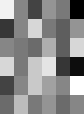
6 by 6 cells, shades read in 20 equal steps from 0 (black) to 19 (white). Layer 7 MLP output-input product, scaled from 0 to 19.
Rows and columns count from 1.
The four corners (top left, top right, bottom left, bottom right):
18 0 8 10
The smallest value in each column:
4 9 5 9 4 0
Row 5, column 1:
5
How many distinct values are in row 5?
5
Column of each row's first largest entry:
1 3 6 4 6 2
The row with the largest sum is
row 5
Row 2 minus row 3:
-6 1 8 -4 0 -5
